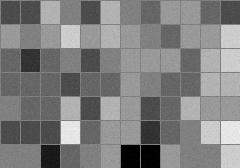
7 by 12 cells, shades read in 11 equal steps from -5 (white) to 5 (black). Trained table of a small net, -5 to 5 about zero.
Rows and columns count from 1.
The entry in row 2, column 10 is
-1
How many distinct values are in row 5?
5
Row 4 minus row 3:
0 -2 0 2 -1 1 0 1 2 0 0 1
